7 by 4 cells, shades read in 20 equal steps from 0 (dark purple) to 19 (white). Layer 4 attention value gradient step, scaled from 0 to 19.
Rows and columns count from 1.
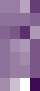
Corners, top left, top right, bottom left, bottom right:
9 4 10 0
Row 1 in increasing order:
4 9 9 12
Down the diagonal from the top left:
9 8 3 6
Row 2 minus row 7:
-2 -6 -11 7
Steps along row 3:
down down up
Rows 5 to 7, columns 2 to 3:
9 10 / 9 9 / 14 19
